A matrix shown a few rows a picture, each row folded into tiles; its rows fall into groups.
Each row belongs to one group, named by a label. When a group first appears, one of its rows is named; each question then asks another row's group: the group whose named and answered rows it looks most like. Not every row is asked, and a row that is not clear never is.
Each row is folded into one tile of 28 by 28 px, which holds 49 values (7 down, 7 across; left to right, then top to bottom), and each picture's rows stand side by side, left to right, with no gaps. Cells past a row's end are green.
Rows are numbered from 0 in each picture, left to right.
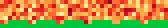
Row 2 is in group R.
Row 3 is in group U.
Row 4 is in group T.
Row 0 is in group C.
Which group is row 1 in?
R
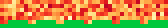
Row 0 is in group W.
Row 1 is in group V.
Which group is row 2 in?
C
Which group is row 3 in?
V
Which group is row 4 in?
U
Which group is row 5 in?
U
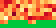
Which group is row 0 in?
C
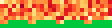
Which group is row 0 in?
V
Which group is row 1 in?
V
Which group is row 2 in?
R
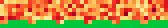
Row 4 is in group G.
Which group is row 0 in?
W
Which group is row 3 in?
W
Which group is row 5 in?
R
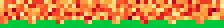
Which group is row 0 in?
T
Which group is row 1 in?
C
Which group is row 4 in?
C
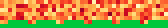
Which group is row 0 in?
W
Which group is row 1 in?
R
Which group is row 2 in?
C
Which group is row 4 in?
T
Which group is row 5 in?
W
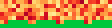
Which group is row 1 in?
W
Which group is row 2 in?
U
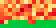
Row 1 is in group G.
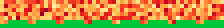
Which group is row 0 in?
C
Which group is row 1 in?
T
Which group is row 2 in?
U
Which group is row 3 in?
G
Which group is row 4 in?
W
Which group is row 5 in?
U
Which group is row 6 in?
G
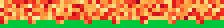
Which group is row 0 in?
U
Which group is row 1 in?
U
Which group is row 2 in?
W
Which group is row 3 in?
G
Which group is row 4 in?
U
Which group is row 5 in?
V
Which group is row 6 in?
C
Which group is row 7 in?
G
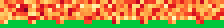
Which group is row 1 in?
R
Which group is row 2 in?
T
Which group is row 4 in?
U
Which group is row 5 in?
T
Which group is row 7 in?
G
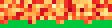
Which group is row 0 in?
W
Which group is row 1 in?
T
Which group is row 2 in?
R
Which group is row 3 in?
R
